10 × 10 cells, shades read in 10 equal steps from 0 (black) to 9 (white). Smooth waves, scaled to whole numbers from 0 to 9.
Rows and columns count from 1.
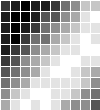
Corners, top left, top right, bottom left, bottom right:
2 7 6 3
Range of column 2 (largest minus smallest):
8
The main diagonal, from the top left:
2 0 1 4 6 8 9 8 5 3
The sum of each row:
30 36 42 49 58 65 65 67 70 67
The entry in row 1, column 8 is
5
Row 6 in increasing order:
2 3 5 6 7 8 8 8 9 9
